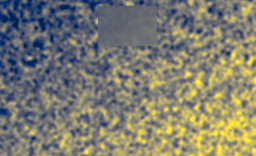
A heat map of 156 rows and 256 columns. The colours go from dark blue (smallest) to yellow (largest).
Stripes: none. Odd patch: calmer, in the top middle. Calmest part: top middle. Ninth with the highest average: bottom right. Grain: blotchy. Mirror symmetry: none. Slope: up to the bottom right.
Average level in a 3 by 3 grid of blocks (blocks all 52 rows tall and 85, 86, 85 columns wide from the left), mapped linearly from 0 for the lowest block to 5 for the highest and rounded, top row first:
0 1 3 | 1 3 4 | 2 4 5
